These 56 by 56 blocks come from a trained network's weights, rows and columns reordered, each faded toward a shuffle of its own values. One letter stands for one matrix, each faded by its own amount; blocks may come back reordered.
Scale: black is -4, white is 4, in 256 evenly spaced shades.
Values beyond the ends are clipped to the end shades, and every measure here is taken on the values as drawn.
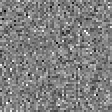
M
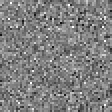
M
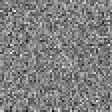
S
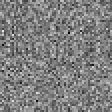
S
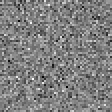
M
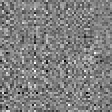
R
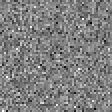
M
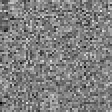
S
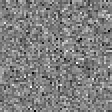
M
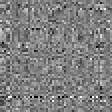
R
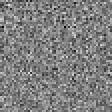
S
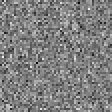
S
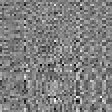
R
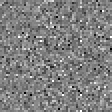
M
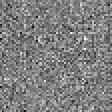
S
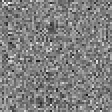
S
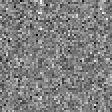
S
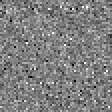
M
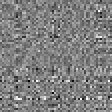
R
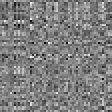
R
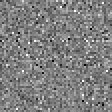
M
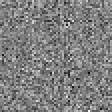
S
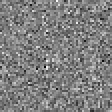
S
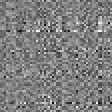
R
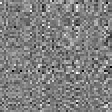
R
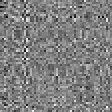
R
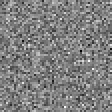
S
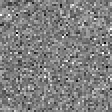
M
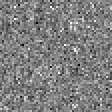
M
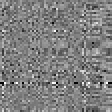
R
